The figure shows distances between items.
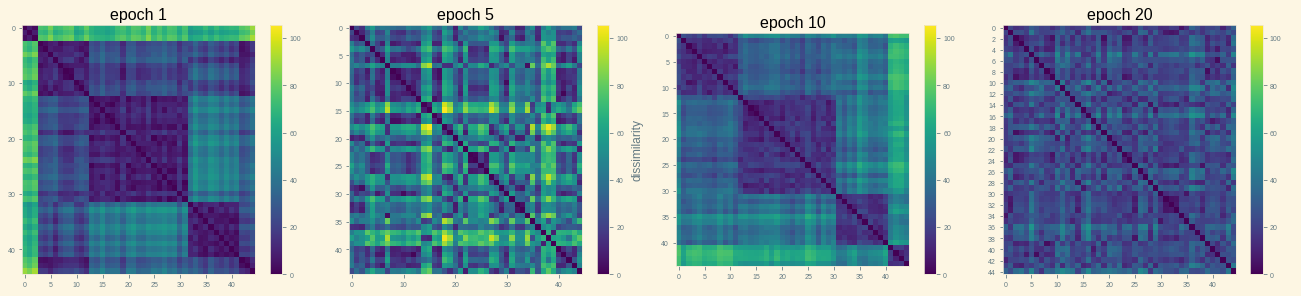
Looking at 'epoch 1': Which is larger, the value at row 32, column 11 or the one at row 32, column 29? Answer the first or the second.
the second
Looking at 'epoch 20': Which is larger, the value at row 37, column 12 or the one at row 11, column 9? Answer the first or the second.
the first
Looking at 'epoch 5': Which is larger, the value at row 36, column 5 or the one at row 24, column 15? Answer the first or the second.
the second
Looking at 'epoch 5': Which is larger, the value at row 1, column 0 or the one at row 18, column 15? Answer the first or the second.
the second
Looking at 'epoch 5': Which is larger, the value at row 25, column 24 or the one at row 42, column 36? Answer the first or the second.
the second
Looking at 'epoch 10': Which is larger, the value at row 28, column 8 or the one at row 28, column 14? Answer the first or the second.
the first
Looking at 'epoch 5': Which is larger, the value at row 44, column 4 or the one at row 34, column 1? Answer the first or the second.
the first
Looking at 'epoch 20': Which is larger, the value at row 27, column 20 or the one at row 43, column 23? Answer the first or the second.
the first
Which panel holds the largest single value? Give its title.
epoch 5
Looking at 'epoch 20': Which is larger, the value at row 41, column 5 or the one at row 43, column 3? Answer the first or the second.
the first
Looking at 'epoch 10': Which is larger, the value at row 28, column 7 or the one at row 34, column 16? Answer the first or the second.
the second
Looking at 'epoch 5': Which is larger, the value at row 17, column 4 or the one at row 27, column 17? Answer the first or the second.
the second
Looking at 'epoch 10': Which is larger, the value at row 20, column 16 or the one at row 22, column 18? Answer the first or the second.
the second
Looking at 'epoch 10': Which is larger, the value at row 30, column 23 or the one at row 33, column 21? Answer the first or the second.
the second
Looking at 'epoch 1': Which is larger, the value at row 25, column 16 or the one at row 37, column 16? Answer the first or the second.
the second
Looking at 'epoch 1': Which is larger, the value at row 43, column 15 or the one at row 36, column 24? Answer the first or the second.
the second
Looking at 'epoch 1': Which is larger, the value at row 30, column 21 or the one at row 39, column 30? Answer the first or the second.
the second
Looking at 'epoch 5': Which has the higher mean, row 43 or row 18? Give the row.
18
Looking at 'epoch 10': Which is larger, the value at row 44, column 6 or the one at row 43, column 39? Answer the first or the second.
the first
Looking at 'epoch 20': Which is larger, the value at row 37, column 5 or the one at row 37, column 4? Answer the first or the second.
the first
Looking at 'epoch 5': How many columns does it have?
45
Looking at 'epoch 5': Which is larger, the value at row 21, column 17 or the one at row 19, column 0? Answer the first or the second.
the second
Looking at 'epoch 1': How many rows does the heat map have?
45
